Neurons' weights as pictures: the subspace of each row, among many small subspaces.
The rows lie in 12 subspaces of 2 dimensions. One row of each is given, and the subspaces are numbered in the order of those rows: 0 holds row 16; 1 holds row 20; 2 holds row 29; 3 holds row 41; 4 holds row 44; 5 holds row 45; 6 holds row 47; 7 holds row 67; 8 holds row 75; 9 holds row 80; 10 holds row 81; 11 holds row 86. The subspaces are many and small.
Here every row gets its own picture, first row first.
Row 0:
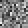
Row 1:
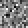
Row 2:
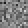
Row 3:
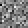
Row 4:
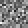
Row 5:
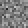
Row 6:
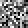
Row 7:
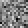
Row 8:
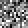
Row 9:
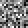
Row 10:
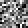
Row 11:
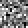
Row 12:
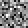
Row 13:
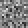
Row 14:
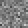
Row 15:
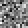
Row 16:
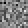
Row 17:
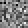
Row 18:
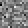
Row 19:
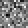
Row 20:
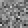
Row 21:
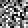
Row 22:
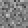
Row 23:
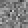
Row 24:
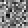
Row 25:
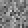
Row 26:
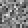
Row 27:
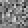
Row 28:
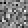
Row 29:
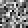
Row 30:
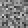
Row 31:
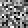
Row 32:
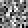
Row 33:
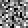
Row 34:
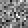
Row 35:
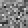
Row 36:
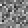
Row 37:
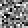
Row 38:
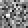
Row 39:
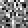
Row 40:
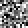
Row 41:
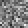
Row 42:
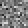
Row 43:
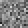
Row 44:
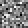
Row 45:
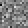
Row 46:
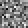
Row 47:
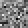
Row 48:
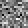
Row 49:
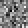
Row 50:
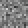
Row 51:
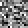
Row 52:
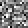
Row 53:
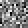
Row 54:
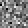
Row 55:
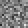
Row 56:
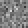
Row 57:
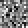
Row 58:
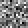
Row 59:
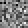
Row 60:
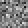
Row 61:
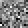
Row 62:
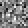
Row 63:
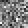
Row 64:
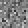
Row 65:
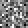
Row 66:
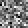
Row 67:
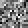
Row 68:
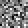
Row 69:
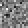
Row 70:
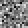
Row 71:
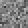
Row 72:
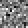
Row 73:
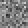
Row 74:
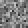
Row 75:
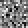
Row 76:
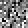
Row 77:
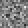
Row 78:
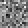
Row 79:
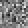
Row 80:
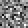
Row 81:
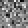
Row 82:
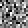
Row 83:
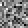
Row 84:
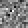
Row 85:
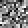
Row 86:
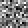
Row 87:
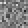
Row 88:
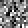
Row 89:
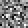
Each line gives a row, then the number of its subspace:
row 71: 6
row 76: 0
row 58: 11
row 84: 7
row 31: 2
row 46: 2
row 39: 10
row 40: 4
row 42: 6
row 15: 4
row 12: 10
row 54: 1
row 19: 10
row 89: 9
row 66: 1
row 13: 8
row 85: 6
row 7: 3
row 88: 8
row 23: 7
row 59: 0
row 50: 7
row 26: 6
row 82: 1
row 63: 3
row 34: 11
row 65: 10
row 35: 6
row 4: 5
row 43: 1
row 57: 8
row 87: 0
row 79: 3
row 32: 8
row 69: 6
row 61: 1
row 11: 7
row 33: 10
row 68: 9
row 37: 4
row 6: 2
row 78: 11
